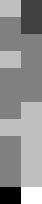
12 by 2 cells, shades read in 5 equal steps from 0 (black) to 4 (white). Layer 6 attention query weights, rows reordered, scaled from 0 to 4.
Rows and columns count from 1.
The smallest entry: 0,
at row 12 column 1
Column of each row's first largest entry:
1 1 1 1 1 1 2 1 2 2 2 2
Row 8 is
3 3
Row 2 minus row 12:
2 -3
